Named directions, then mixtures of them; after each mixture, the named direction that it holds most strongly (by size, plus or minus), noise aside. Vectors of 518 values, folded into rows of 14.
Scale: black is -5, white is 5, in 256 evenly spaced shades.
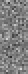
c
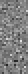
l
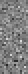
l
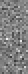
l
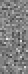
l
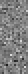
l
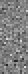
l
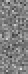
c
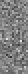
c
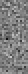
c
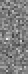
c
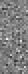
l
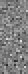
l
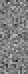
c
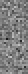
c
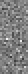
l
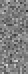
l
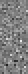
l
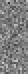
c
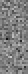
c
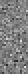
l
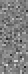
l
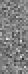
l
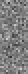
c
